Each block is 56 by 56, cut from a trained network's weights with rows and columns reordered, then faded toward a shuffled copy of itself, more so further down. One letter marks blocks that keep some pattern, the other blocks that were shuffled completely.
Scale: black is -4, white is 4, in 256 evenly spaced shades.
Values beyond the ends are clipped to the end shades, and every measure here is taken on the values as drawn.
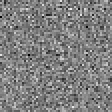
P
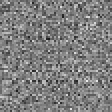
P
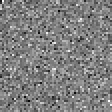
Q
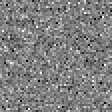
Q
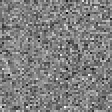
P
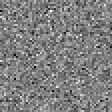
Q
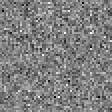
P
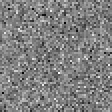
Q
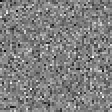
Q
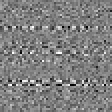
P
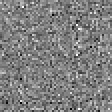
P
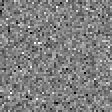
Q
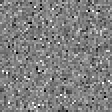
Q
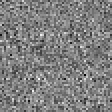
P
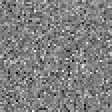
Q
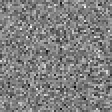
P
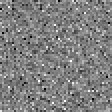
Q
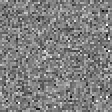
P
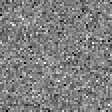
Q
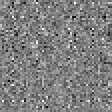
P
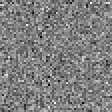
P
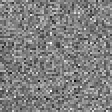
P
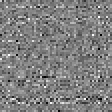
P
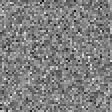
Q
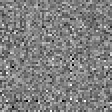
P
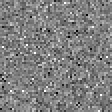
Q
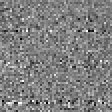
P
